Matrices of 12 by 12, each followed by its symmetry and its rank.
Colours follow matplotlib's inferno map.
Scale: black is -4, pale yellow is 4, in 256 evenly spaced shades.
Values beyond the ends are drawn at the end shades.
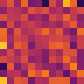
antisymmetric, rank two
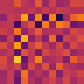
antisymmetric, rank two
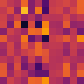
neither, rank two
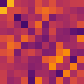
symmetric, full rank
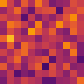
neither, full rank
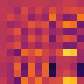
antisymmetric, rank two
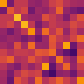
symmetric, full rank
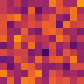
neither, full rank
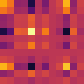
symmetric, rank one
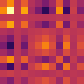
symmetric, rank one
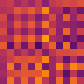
antisymmetric, rank two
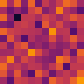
symmetric, full rank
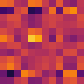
neither, rank two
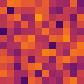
neither, full rank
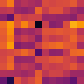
neither, rank two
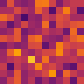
neither, full rank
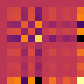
symmetric, rank one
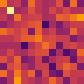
symmetric, full rank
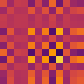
symmetric, rank one
